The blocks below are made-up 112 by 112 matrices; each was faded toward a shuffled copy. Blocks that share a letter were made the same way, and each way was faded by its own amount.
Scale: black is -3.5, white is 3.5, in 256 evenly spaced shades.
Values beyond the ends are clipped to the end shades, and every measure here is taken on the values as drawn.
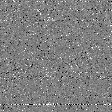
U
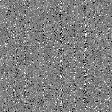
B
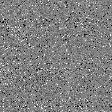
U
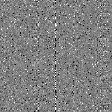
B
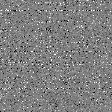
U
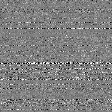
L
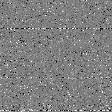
U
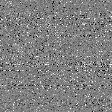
U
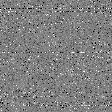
U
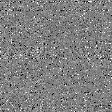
U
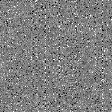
B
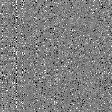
B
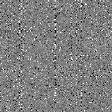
B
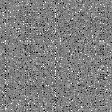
B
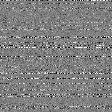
L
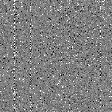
B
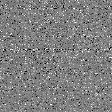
U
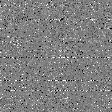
U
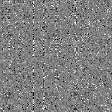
B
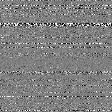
L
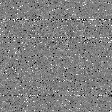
U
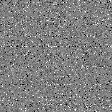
U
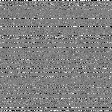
L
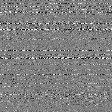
L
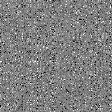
B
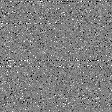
U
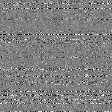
L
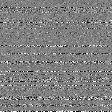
L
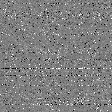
U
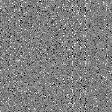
B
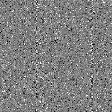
B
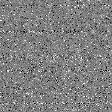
U
